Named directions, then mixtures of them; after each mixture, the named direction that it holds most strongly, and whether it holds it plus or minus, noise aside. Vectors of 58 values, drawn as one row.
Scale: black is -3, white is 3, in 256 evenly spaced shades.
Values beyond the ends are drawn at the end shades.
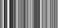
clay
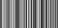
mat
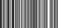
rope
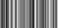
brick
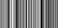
mat, plus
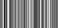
clay, plus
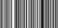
mat, plus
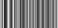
rope, minus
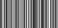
mat, plus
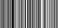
mat, minus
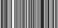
rope, minus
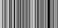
rope, minus
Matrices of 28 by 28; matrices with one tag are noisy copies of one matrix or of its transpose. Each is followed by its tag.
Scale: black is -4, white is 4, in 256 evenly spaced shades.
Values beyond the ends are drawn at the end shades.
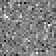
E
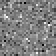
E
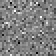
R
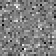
E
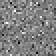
R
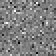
R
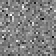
R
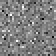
R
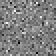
R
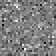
E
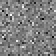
R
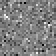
E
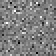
R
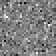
E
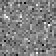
E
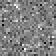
E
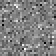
E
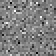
R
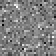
E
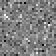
E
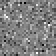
E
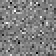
R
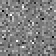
R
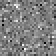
E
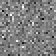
R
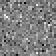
E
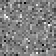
E
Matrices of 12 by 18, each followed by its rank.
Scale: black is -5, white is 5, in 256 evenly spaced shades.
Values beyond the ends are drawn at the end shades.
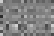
two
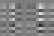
one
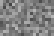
full rank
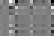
one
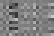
two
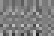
two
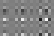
one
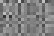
two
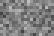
full rank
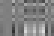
one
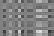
one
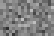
full rank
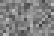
full rank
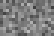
full rank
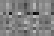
two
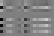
one
